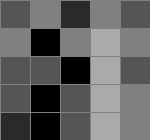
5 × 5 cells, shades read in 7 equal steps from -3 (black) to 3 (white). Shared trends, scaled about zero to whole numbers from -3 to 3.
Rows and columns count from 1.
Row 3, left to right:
-1 -1 -3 1 -1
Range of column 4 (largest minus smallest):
1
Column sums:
-5 -10 -7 4 -2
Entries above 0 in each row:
0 1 1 1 1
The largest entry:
1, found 4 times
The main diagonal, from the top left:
-1 -3 -3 1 0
